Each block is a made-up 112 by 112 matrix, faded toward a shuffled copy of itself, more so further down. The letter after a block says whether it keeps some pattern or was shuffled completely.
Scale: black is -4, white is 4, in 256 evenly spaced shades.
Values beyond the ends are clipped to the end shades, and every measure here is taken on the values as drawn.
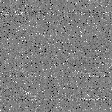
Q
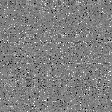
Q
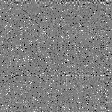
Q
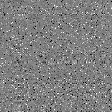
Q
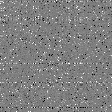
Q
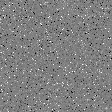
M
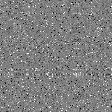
Q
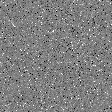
M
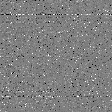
Q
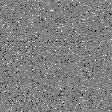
Q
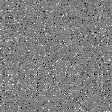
Q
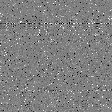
Q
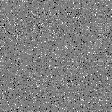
Q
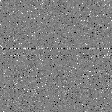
Q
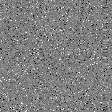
Q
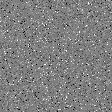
M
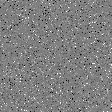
M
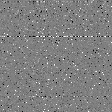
Q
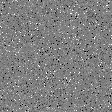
M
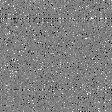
Q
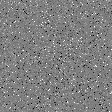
M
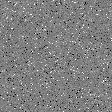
M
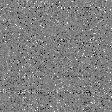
Q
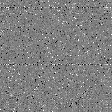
Q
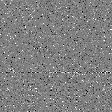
Q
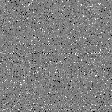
Q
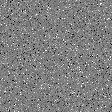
M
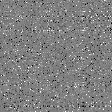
Q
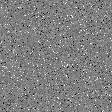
M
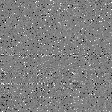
Q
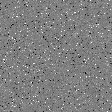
M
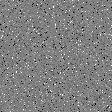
M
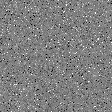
M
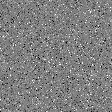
M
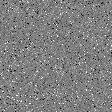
M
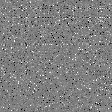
Q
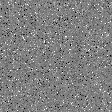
M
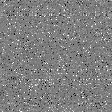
Q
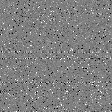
Q
